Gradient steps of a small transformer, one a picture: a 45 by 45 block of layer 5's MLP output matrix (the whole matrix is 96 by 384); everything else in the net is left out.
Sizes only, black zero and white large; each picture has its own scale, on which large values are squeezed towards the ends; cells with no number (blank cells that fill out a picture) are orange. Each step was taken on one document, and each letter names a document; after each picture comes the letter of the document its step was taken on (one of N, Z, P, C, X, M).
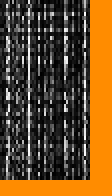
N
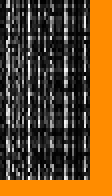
N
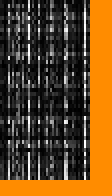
N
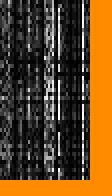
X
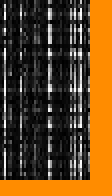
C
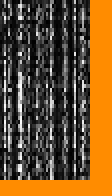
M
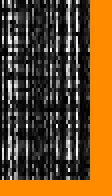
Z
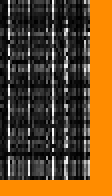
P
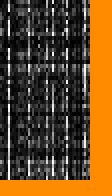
P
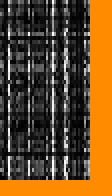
P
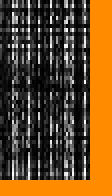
N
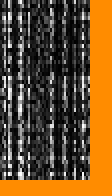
M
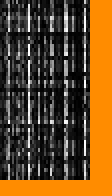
N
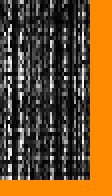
M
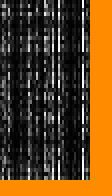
X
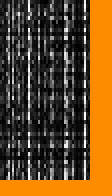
N
